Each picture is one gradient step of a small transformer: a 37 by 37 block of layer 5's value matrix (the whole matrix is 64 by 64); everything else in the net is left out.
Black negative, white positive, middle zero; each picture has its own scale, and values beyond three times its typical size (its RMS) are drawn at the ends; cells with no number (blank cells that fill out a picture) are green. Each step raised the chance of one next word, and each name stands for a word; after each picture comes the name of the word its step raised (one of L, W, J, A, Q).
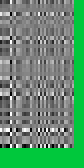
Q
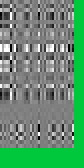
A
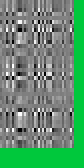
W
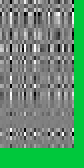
A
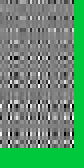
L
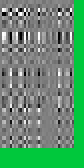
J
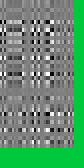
W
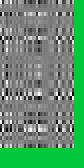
Q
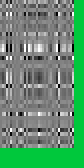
A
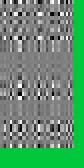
Q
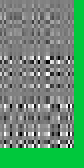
L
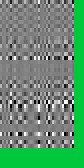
L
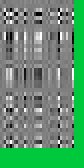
J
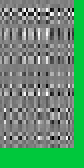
J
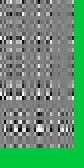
Q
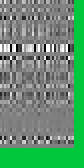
A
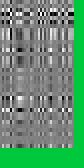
J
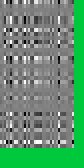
W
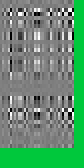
J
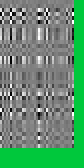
J
